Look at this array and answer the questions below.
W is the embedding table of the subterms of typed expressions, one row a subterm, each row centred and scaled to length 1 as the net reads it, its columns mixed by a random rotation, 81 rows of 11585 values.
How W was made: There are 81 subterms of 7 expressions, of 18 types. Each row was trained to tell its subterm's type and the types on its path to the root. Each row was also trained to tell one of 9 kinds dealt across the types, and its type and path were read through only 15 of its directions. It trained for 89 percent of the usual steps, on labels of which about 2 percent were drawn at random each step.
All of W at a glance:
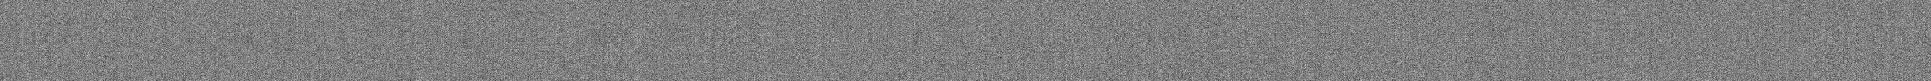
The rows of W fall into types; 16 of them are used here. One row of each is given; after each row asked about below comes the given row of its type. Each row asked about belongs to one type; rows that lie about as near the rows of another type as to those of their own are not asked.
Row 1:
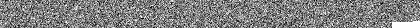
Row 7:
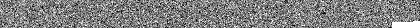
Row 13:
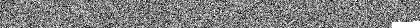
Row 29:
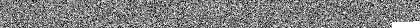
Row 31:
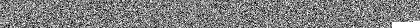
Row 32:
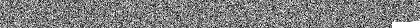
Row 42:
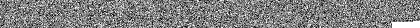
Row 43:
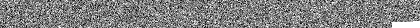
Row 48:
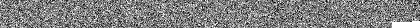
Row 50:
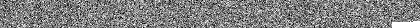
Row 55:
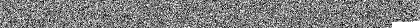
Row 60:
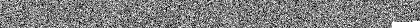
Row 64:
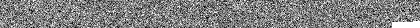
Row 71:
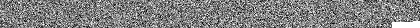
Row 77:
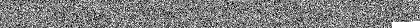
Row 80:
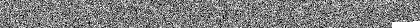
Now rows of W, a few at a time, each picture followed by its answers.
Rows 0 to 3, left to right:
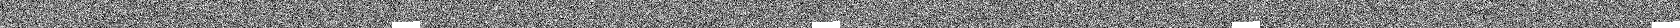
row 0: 55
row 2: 42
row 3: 80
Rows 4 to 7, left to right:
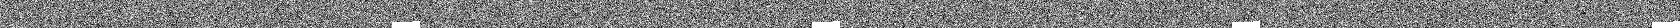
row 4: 48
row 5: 32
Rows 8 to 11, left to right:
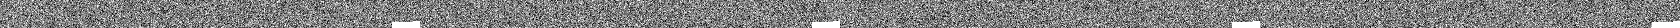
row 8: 42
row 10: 77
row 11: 60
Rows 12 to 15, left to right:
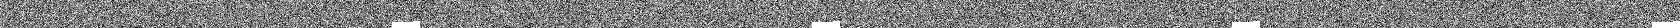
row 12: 48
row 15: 42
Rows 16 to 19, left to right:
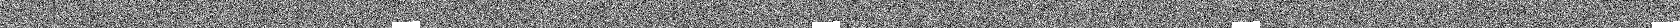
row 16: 55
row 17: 7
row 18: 48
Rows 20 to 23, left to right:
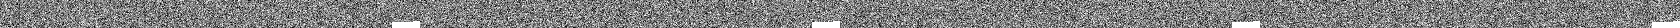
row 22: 80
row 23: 29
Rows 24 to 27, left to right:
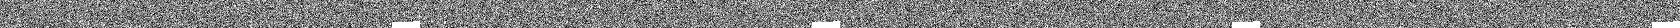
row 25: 64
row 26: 48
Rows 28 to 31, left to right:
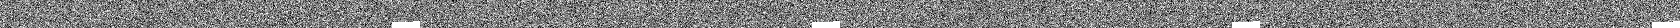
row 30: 77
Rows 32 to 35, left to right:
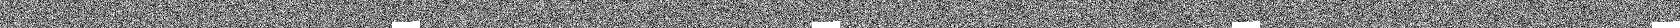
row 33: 42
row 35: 29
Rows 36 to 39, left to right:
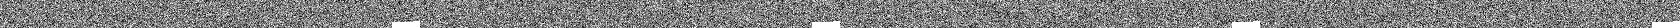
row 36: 55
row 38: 13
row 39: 55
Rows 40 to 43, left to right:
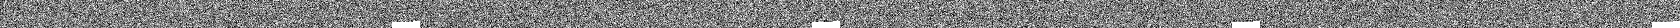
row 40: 13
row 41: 13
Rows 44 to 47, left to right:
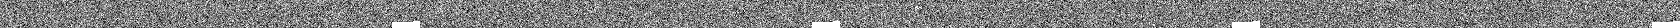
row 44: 7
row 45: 31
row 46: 64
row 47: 43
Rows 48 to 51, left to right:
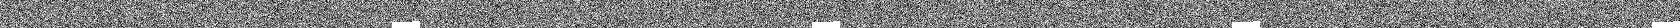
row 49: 43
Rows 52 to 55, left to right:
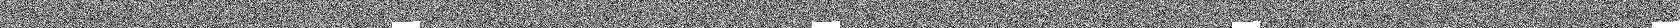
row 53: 32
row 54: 7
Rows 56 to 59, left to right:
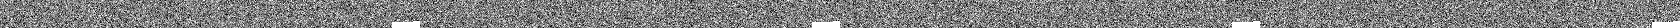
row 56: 80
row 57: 29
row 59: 64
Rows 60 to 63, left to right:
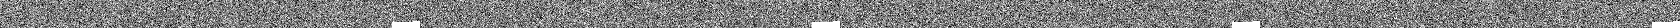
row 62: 80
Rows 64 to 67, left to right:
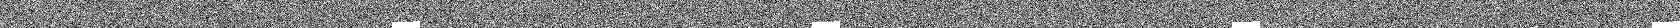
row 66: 29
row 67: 55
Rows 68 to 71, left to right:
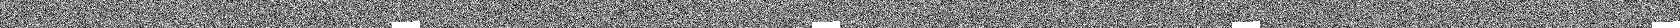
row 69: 64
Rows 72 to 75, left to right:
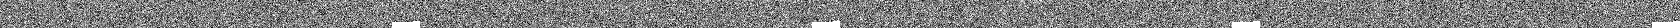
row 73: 13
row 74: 48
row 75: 42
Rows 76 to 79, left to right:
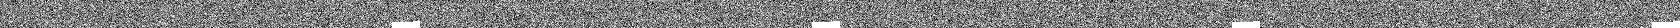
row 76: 64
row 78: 29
